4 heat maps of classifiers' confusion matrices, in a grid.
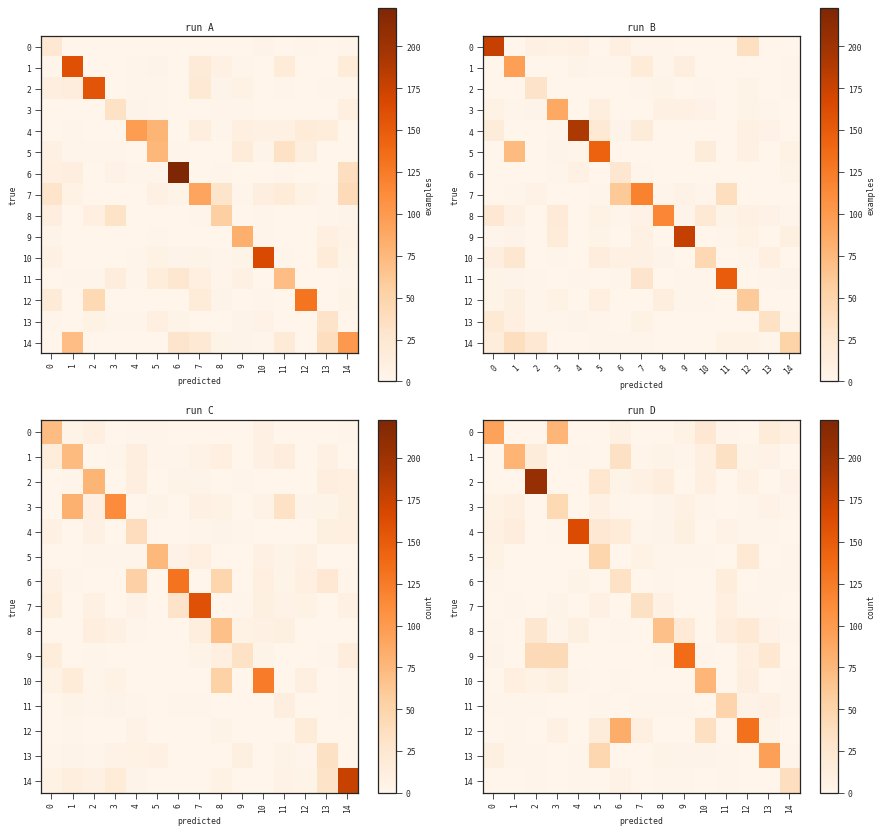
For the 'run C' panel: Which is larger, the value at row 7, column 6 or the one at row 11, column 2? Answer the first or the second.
the first
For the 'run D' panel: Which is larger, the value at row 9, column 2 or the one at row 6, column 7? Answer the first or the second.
the first
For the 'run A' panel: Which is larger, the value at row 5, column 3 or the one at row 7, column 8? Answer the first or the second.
the second
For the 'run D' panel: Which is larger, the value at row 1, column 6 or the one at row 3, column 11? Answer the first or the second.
the first
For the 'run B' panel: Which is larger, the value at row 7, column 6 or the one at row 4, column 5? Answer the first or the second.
the first
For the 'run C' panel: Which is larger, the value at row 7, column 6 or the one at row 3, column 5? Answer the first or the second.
the first
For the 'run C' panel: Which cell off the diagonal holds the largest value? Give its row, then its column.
3, 1
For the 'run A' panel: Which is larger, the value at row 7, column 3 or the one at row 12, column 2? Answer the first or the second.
the second
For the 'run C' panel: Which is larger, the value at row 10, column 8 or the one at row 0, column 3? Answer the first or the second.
the first
